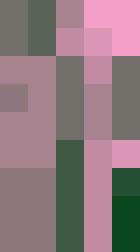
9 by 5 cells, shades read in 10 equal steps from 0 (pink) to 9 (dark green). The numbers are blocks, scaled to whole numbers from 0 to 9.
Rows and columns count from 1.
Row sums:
14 14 18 20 19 16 25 26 26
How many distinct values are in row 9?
4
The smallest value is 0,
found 3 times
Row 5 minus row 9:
-1 -1 -2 1 -4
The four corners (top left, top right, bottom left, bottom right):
5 0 4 9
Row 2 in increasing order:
0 1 2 5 6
